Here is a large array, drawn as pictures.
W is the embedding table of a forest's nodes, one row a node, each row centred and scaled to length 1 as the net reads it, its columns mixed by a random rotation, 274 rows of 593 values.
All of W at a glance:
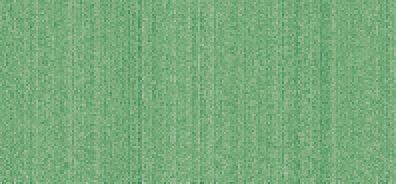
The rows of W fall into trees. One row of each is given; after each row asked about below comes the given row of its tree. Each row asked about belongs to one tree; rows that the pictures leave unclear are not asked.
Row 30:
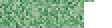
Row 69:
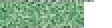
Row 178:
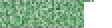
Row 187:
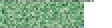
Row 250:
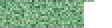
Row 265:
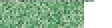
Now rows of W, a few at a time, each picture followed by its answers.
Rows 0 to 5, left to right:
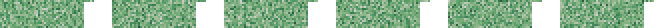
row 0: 178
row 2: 265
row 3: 250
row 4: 30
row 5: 265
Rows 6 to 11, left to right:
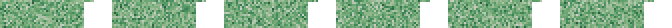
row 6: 69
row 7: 187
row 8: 178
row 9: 265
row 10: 69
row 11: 250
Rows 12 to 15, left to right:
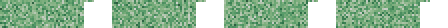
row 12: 69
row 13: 69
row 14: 265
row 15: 250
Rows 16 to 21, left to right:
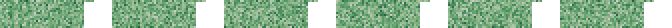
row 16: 265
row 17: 69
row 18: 250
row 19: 30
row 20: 250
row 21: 69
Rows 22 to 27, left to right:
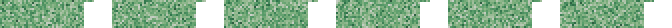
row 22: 69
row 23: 69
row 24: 250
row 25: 30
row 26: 69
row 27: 178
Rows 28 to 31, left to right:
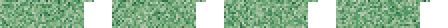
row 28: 30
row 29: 30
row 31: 250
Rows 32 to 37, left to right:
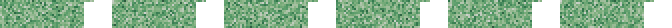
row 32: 250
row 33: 30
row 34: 69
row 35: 69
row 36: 187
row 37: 30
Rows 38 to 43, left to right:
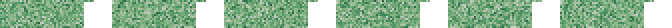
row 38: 69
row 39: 30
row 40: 265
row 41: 30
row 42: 250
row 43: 30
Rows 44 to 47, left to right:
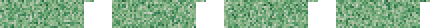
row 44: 265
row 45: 30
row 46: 265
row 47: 187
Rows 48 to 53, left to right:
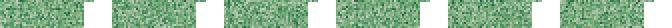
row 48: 265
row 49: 69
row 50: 250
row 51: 265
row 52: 250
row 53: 30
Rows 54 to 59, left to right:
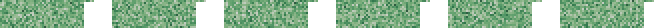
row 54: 187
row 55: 69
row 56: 187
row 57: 187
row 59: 69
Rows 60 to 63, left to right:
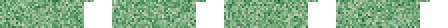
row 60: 250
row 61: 187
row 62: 30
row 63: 187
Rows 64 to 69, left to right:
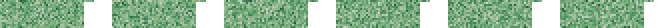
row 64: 265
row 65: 178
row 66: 265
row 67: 187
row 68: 69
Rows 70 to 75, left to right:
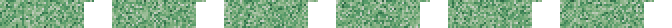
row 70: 30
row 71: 250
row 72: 265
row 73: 30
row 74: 250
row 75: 30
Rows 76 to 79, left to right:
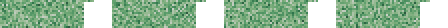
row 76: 69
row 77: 178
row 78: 250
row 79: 265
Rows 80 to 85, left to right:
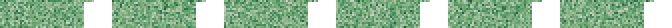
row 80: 250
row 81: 187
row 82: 250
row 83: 265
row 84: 265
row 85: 187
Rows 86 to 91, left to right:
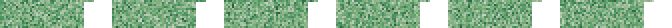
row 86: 69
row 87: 69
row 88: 187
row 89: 265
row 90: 265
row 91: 250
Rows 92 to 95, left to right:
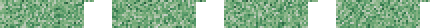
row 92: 265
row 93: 69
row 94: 265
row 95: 265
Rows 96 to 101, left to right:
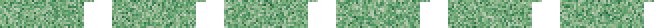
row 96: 250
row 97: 265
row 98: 265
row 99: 178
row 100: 69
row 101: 30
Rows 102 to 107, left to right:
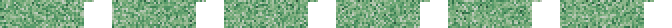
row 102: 69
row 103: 250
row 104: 69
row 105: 265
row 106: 250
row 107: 69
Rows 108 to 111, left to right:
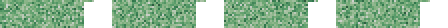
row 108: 69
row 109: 265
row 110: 187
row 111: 265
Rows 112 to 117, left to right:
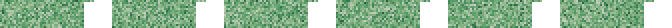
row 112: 187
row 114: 250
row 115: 30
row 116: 69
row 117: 265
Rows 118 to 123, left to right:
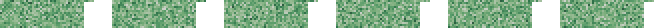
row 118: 30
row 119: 30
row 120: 187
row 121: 250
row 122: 250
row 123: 69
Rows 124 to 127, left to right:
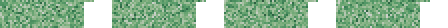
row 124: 250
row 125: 187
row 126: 30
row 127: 187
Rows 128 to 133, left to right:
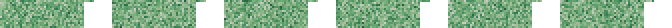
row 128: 265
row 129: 69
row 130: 265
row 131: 69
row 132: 265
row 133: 30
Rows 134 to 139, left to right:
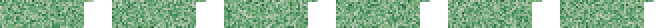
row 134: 250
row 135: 69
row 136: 69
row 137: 69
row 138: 250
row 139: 69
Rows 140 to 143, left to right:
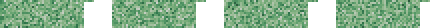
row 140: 69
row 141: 30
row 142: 178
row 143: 69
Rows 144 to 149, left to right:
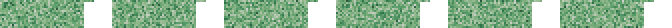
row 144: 178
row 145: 265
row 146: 69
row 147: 30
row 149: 69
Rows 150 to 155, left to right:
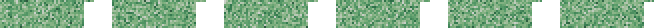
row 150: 265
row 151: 250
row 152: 30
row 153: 250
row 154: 250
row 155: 250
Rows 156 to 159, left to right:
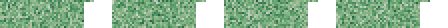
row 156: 187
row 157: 30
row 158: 250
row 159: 250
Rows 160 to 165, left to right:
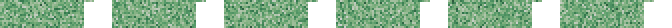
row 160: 265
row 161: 178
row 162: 69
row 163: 178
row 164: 250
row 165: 265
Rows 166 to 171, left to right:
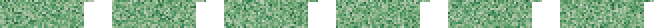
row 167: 30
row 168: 265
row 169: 250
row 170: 30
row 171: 187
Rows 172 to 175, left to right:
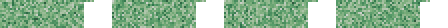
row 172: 178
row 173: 30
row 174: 30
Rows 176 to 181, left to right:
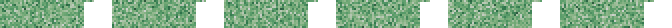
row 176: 69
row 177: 250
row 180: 265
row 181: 69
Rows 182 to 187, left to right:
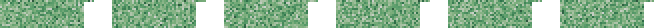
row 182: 250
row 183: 69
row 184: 265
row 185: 265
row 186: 250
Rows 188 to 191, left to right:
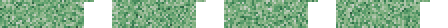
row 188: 69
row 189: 265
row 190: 178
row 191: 250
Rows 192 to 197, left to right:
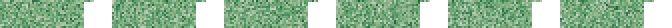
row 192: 69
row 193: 30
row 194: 250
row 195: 265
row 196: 250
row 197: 265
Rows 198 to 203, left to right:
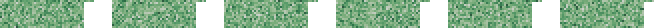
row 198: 30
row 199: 30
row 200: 187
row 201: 30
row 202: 187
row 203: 69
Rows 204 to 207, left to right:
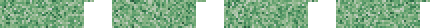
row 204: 250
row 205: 265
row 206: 250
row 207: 187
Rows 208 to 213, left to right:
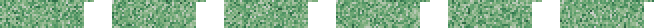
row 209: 30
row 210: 265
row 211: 30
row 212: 250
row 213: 187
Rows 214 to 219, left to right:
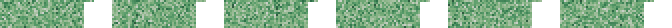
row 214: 178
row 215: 265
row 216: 187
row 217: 69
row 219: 178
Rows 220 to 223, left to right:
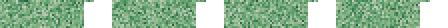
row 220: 265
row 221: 178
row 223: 265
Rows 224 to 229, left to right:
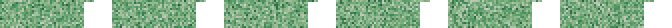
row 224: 69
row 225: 69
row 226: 187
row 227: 250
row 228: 250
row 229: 265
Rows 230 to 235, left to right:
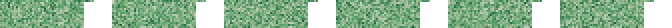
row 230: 187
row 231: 30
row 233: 69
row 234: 30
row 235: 69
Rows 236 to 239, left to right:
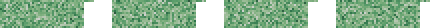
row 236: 69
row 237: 187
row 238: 250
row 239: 250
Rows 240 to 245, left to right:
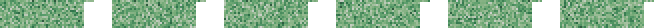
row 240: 250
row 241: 265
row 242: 265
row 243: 178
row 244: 187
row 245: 250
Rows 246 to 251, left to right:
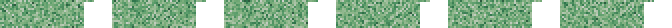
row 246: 69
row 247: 265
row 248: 265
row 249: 178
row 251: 178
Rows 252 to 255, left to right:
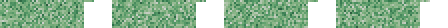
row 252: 265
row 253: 30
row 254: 265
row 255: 250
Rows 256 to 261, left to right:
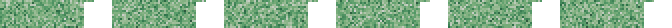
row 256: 69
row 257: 250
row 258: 250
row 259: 250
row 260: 250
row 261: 69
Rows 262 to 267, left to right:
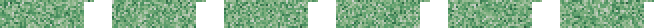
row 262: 250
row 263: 30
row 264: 69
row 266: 69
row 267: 178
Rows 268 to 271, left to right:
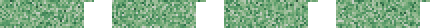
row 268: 30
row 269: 30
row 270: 69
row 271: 265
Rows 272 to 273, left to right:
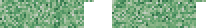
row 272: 265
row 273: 30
